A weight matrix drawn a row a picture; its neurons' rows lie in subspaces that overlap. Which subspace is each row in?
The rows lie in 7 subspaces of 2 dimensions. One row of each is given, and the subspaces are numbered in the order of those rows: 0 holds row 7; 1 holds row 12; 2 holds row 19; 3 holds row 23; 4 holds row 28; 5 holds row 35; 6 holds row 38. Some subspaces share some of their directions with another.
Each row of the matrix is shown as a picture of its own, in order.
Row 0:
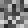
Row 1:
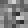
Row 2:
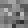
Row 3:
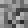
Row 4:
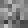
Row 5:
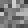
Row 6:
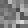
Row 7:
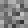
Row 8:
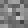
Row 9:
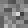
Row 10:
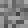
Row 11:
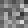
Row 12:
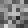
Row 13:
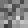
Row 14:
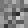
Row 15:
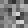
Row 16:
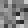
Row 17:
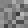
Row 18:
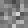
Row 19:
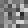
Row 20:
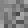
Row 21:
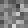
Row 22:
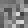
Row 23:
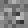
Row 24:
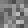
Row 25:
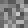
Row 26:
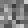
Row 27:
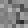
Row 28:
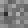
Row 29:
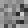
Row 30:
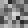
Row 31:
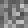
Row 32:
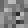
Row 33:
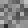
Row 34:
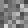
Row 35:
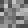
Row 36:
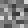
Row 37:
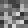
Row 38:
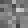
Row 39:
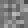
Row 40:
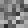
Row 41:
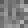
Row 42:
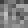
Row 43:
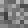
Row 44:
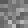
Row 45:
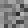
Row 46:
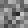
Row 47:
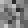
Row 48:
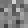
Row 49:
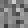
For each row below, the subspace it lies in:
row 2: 1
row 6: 2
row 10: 5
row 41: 4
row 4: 1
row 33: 3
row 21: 0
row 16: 5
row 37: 0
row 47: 6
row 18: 0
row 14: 1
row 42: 4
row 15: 3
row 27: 2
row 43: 4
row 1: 3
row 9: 2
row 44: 6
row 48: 6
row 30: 2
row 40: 1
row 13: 1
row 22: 1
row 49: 6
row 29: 2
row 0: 1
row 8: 3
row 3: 6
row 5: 5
